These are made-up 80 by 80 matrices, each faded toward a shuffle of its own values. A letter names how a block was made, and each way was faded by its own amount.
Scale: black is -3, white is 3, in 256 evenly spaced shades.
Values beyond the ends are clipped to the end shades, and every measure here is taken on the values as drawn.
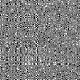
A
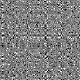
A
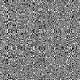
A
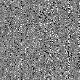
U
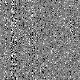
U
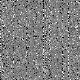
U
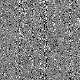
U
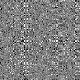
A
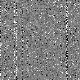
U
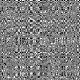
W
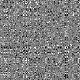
A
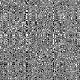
A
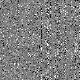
U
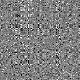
A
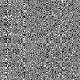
A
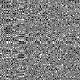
A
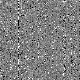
U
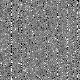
U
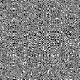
A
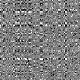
W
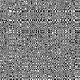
W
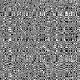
W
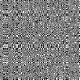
W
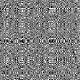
W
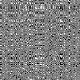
W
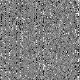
U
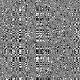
W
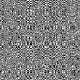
W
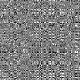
W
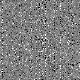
U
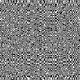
W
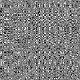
W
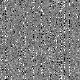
U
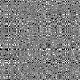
W
